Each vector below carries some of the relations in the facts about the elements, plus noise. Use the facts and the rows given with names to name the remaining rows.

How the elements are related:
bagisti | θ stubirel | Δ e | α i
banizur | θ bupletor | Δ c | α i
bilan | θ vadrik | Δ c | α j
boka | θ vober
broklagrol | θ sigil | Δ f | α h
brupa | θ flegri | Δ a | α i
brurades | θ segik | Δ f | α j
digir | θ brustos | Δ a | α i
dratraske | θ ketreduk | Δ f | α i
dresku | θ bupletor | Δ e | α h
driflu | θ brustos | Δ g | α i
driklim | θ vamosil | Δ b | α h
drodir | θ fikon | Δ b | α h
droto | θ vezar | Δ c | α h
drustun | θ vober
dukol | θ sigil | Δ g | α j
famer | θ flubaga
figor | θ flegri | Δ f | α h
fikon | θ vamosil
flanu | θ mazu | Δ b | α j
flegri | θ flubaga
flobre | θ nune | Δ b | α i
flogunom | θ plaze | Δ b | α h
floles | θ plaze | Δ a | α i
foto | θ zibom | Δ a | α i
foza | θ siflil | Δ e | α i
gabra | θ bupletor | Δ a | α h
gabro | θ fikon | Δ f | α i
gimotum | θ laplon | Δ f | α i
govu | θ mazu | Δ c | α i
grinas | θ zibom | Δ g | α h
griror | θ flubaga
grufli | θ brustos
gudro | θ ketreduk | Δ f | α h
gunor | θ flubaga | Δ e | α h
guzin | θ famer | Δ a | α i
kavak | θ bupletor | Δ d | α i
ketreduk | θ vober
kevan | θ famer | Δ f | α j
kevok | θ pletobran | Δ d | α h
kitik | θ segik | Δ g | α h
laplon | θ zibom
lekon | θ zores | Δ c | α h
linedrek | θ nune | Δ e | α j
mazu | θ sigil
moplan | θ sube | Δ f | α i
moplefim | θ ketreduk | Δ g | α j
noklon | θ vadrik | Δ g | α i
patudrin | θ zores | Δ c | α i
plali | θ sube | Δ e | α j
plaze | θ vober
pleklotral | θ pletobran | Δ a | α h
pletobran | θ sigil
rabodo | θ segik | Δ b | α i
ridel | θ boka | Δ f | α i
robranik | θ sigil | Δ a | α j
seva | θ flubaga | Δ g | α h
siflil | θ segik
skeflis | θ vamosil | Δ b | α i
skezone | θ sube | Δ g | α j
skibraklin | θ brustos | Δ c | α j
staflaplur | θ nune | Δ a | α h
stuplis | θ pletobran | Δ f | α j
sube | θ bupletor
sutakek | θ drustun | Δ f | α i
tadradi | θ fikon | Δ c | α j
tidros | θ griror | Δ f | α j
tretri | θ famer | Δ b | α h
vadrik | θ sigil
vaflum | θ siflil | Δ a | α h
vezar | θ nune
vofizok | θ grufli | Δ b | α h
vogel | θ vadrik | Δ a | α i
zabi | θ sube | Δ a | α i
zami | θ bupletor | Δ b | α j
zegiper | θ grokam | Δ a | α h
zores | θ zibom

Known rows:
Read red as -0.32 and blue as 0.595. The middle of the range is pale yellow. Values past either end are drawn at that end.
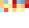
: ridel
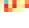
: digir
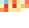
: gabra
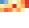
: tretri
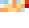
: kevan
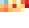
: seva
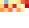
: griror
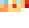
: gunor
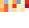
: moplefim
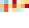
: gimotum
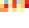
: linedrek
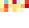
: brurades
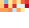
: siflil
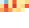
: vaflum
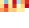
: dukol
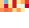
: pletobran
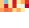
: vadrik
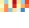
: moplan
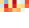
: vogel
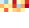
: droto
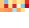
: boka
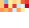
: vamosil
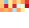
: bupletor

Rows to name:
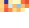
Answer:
drodir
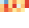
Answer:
vofizok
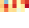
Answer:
driflu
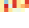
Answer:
kavak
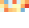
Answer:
gabro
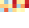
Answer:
banizur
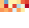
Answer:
fikon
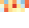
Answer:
floles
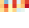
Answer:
foza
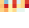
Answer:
bagisti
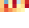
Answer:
noklon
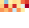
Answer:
flubaga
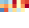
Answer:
patudrin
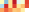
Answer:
robranik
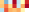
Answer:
govu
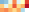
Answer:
figor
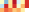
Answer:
flanu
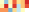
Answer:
skezone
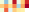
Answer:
skibraklin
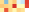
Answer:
flogunom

